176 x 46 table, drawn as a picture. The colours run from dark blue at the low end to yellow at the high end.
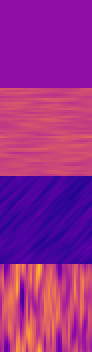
It is made of 4 by 1 panels. Panel 1,1: low, flat. Panel 2,1: middling, streaked across, faint in contrast. Panel 3,1: very low, slanting up to the right, faint in contrast. Panel 4,1: middling, streaked downward, strong in contrast.
